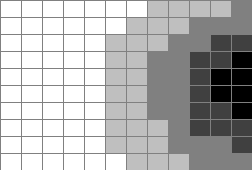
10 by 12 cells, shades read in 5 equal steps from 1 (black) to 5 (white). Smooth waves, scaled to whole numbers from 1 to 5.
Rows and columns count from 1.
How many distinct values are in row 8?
4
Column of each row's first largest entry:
1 1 1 1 1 1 1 1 1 1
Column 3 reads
5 5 5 5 5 5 5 5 5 5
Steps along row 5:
same same same same down same down same down down same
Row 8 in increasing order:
2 2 2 3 4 4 4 5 5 5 5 5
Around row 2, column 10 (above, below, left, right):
4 3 4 3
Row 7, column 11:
2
